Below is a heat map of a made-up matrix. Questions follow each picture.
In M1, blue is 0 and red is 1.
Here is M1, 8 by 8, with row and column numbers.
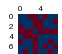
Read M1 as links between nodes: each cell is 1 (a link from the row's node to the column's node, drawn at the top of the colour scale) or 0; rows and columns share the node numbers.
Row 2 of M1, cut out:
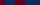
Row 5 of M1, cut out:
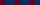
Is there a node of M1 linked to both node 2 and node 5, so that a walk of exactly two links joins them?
yes
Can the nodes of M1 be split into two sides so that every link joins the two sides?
no
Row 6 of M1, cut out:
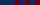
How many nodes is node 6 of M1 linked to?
3
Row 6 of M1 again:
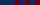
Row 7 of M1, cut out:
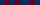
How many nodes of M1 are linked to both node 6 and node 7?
1
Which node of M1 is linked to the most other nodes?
node 3
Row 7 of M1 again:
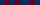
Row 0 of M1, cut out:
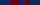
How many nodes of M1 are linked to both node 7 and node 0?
1
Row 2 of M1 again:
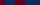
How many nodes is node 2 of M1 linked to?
3
